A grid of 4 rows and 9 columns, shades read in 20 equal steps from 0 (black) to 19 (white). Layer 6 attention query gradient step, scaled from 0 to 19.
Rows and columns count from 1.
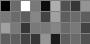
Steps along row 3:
down down up same up down up down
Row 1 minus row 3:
-12 -1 15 0 -8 3 -2 -5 6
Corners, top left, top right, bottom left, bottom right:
0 11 7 6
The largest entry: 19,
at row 1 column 3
